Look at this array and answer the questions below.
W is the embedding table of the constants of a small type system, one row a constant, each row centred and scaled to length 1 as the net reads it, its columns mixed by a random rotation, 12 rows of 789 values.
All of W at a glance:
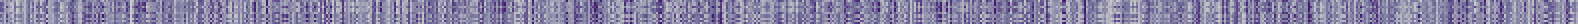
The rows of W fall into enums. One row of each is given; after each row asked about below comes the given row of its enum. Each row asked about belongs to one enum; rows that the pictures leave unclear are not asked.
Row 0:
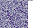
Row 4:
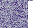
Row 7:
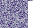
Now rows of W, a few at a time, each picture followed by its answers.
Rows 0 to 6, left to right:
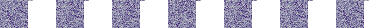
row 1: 4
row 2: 4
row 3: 7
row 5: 4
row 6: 0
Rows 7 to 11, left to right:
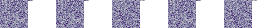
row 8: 7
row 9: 0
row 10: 7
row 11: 0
